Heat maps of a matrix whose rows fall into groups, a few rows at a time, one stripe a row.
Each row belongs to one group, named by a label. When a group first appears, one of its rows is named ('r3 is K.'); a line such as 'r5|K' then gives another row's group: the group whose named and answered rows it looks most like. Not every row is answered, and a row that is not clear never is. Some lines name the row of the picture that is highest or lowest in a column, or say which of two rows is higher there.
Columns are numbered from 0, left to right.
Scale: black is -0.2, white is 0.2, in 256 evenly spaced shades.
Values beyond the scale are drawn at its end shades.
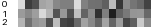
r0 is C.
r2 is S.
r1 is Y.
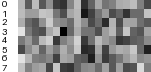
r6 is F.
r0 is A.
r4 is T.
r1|T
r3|C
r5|A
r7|S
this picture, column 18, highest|1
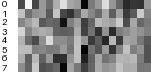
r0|T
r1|S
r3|Y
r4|C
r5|Y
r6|A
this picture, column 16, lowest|0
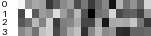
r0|F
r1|T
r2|A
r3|T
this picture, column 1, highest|1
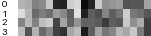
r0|T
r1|Y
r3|A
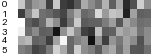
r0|S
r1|A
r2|C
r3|F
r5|C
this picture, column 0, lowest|1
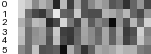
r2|F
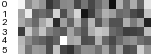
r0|F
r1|T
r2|Y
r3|T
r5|S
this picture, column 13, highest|1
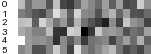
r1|C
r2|Y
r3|T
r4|Y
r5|C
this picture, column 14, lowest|2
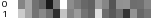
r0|F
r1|F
